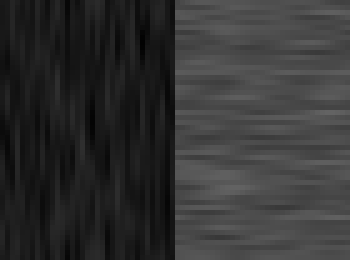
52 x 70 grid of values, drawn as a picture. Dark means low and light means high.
It is made of 1 by 2 panels. Panel 1,1: very low, streaked downward, faint in contrast. Panel 1,2: low, streaked across, faint in contrast.
